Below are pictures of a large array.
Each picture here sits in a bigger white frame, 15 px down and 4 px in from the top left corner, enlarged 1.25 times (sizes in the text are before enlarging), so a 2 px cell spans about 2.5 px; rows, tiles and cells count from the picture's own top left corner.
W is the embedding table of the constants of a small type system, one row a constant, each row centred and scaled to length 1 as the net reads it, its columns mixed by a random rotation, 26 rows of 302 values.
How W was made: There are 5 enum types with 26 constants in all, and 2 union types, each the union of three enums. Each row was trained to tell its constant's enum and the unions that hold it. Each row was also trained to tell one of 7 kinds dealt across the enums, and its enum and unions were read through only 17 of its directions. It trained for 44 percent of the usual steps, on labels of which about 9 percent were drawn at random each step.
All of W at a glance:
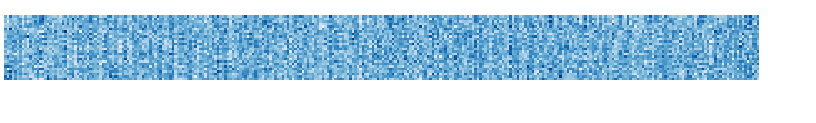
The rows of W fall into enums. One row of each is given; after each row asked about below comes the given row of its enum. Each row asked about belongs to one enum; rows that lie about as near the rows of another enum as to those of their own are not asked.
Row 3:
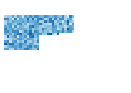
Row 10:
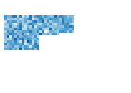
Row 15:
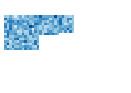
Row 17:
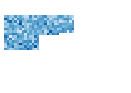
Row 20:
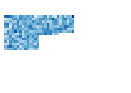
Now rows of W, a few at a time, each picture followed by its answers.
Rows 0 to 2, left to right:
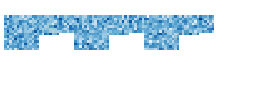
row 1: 3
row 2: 3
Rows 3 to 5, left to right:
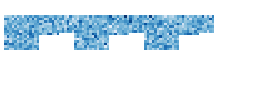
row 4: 10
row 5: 15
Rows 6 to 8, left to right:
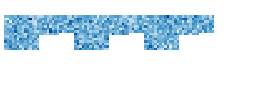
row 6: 20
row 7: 17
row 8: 20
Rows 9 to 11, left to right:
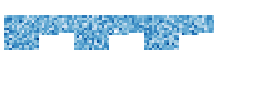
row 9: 17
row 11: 17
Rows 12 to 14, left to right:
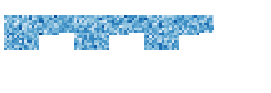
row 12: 10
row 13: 10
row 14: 3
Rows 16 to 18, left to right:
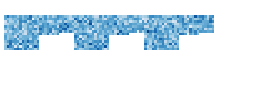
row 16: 20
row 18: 10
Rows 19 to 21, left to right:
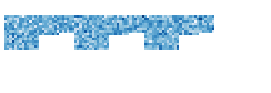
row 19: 15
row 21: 3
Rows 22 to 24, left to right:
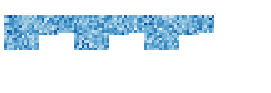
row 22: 10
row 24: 15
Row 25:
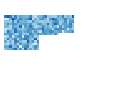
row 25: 20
